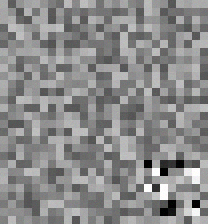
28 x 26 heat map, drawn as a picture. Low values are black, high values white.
Stripes: none. Roughest part: bottom right. Odd patch: rougher, in the bottom right. Slope: none. Grain: fine.
